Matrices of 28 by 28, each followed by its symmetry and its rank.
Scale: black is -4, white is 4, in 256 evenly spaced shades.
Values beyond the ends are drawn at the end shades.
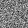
neither, full rank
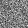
neither, full rank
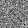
symmetric, full rank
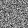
neither, full rank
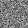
neither, full rank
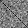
symmetric, full rank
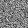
neither, full rank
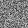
neither, full rank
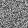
neither, full rank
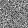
symmetric, full rank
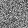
neither, full rank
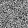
neither, full rank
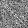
symmetric, full rank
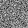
symmetric, full rank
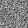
neither, full rank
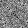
symmetric, full rank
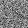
neither, full rank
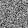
neither, full rank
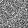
symmetric, full rank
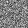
neither, full rank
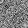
symmetric, full rank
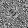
symmetric, full rank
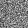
neither, full rank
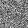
neither, full rank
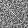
symmetric, full rank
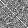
symmetric, full rank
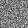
symmetric, full rank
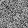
symmetric, full rank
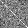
symmetric, full rank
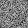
symmetric, full rank
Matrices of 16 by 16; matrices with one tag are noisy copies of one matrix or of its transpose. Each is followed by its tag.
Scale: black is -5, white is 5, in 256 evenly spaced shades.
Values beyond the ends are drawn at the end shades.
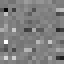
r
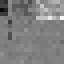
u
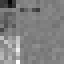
u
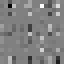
r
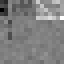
u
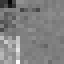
u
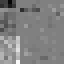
u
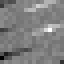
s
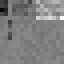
u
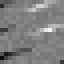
s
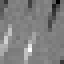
s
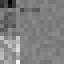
u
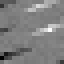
s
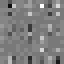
r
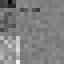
u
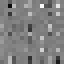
r
